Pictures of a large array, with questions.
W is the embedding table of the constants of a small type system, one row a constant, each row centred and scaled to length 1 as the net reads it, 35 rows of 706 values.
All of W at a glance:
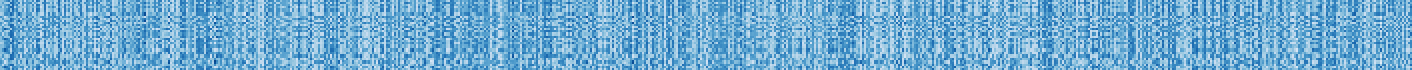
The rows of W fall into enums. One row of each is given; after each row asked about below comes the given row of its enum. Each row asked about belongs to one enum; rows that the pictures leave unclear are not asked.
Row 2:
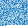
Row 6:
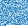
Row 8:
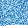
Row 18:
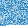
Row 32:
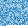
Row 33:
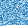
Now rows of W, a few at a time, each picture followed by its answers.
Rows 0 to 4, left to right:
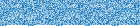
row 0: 2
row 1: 18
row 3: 32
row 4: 2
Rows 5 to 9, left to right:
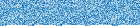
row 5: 2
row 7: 6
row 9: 18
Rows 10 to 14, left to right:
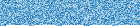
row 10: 6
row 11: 8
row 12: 32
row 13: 18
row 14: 33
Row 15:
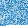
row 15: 18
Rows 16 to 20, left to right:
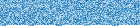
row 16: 32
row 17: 32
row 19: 33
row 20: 2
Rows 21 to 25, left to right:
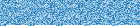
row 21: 6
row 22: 2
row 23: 2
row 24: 33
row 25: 33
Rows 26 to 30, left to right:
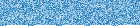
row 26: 2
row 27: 18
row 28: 18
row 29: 32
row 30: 8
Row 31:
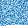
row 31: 8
